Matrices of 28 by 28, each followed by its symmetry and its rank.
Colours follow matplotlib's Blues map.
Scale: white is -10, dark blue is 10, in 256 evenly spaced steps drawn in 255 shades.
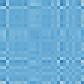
symmetric, rank two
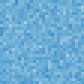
neither, full rank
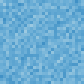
symmetric, full rank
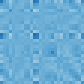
symmetric, rank three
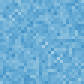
symmetric, full rank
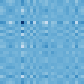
symmetric, rank two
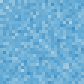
symmetric, full rank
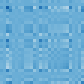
symmetric, rank two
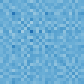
symmetric, rank three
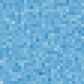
neither, full rank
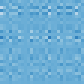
neither, rank two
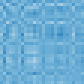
antisymmetric, rank two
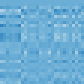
neither, rank two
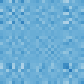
symmetric, rank three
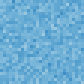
neither, full rank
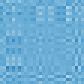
antisymmetric, rank two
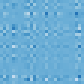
antisymmetric, rank two
